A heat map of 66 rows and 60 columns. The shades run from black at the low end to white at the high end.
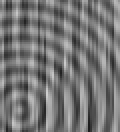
Rings spread out from the bottom left. No overall slope runs across the table. Streaks run downward. Stripes running up and down repeat 7 times from left to right.
